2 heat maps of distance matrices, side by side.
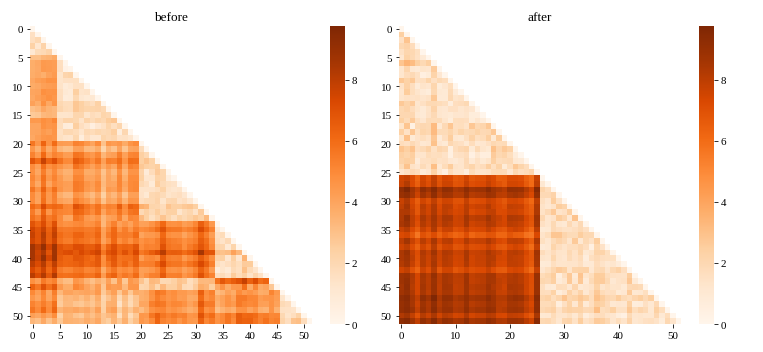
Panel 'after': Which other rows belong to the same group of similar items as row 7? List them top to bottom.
0, 1, 2, 3, 4, 5, 6, 8, 9, 10, 11, 12, 13, 14, 15, 16, 17, 18, 19, 20, 21, 22, 23, 24, 25
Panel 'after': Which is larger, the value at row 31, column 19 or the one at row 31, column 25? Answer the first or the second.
the second
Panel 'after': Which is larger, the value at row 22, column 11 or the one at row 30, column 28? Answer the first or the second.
the second
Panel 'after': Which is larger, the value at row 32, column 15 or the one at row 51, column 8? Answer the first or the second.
the second
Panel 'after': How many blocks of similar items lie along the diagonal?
2
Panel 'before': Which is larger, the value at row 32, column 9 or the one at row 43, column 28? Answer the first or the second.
the first
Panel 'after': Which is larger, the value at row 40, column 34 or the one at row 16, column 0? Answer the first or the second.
the second
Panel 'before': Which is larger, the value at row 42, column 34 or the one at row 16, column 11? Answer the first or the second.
the second
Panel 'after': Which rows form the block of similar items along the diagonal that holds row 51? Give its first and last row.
26 to 51
